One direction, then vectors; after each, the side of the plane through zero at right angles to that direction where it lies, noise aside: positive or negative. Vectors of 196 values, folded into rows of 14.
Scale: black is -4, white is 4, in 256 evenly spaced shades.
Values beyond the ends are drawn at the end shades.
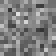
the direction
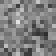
positive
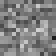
negative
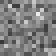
positive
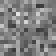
positive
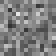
positive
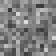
positive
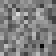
positive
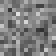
positive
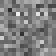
positive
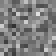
positive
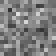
positive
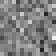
positive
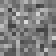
positive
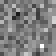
negative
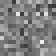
positive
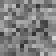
positive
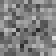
positive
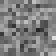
positive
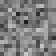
negative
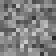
negative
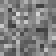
positive
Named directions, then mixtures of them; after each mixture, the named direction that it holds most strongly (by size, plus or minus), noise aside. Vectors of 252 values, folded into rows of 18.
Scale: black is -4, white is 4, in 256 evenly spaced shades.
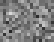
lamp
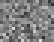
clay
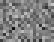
clay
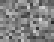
clay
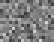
clay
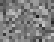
lamp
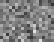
clay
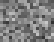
lamp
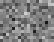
clay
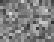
lamp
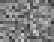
clay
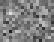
lamp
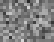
lamp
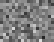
clay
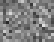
lamp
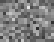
lamp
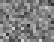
clay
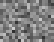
clay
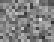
clay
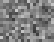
clay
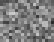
lamp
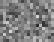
lamp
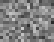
clay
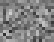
lamp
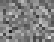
lamp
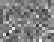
lamp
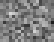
lamp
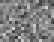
clay
